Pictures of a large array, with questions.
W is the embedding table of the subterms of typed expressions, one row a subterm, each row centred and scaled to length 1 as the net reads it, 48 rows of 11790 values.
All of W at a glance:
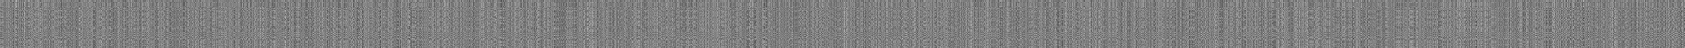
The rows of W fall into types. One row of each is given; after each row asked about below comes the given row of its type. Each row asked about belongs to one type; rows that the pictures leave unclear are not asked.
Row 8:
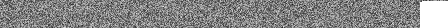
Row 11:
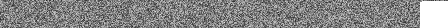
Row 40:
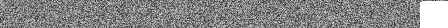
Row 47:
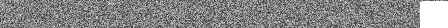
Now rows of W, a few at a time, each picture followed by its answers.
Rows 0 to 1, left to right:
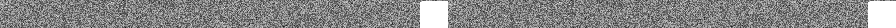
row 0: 40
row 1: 40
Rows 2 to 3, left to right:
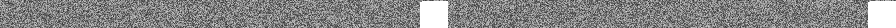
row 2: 47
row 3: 40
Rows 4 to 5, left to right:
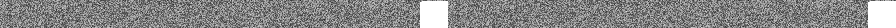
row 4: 40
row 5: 40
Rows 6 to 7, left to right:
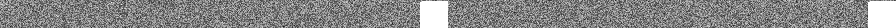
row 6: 40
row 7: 11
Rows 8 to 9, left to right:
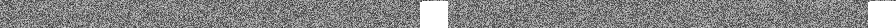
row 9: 40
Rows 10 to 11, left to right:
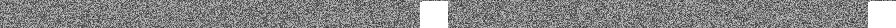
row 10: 47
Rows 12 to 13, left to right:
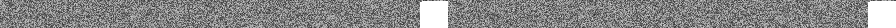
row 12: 40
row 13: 47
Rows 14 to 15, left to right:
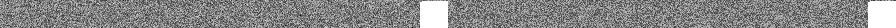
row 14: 8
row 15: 40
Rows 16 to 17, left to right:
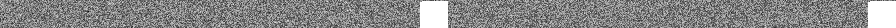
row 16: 47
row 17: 47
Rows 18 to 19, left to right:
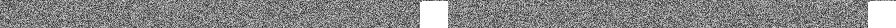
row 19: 8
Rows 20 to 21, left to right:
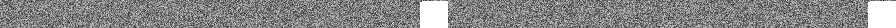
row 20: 8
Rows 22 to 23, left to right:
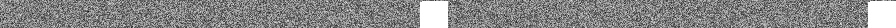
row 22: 47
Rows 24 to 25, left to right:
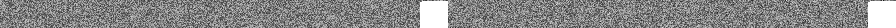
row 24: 40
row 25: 40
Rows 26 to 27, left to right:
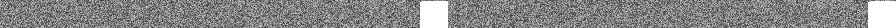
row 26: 11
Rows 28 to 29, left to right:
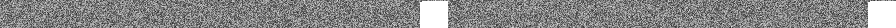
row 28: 8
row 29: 8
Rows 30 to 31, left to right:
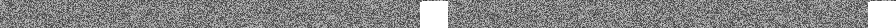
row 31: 47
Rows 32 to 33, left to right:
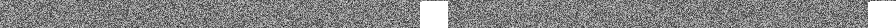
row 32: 11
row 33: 8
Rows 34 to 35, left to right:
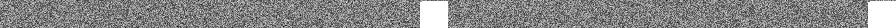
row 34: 11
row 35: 8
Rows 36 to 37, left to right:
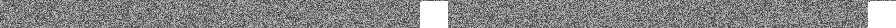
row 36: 11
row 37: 47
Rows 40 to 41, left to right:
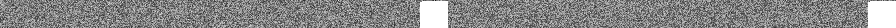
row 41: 47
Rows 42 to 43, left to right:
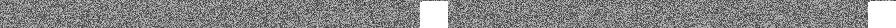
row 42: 47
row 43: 40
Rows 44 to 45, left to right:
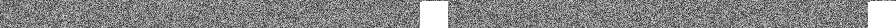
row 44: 11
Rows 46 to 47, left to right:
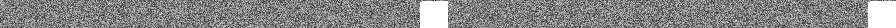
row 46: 40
